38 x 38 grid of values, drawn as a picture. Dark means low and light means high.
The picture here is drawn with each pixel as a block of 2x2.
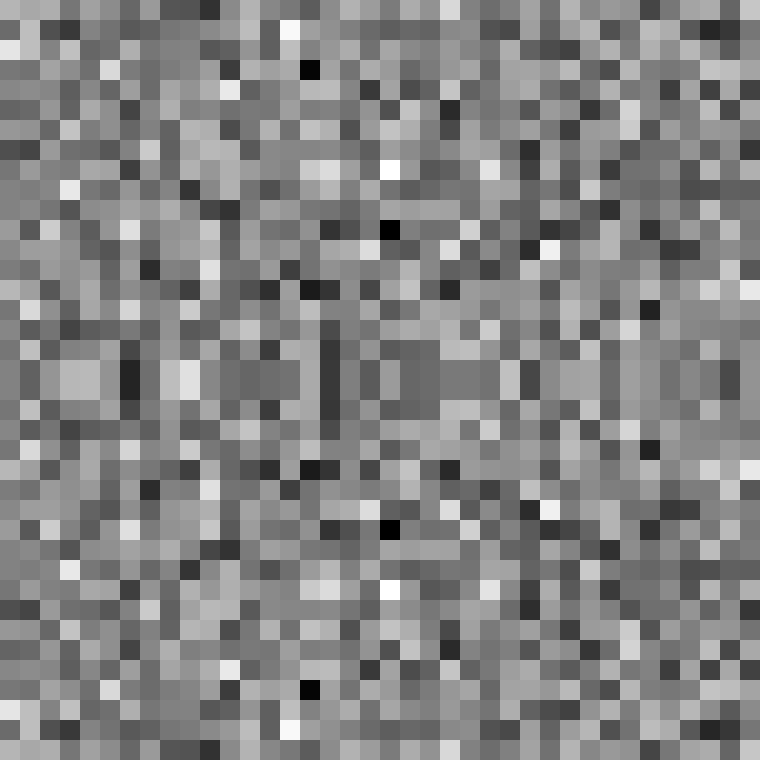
Odd rows or columns: none. Histogram: bell-shaped. Seam: none. Mirror symmetry: top to bottom. Slope: none. Grain: fine. Stripes: none.
